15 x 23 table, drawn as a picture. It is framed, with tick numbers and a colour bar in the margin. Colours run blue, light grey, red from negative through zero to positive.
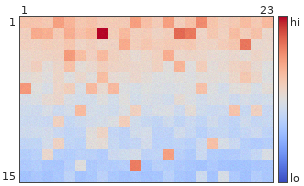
No single row or column stands out from its neighbours. The grain is fine, like static. Values rise toward the top. Overall the values sit about 50% of the way up the scale.
